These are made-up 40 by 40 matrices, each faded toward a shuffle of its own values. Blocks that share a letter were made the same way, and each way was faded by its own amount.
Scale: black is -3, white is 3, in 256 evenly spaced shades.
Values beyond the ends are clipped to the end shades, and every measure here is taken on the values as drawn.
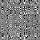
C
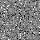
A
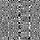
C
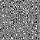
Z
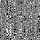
Z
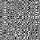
C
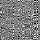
C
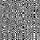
C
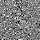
A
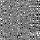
Z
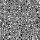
A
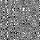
Z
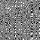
Z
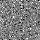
A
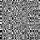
C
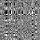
C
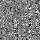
A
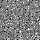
A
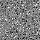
A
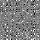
Z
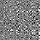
Z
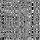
C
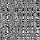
C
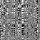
C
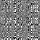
C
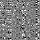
Z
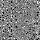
A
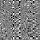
C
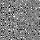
Z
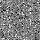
A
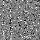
A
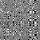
Z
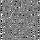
Z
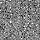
A
